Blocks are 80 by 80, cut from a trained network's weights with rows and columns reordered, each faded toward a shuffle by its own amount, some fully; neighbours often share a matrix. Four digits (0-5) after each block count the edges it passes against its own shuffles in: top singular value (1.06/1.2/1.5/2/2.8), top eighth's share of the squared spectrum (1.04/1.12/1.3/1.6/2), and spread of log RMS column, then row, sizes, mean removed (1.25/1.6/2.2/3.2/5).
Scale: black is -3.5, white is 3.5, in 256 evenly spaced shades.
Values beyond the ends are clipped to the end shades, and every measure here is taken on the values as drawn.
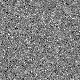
0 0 0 0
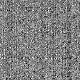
3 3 0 2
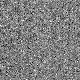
1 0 0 0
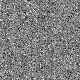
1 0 0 0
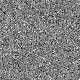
0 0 0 0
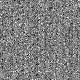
2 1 0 0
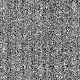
3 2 0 2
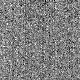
2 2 0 1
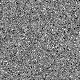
0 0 0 0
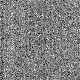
2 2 0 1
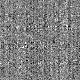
3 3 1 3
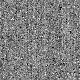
2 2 0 1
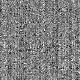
3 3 1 2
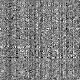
4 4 1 3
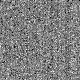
2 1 0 0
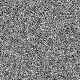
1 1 0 0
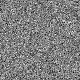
2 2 0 0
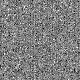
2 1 0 0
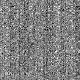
3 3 0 2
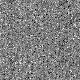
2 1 0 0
